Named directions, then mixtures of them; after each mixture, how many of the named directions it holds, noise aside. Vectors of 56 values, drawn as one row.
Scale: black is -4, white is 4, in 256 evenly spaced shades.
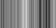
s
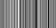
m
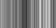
one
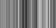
two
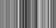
two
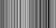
two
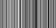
one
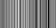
two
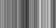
one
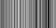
two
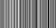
one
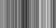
one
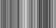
two
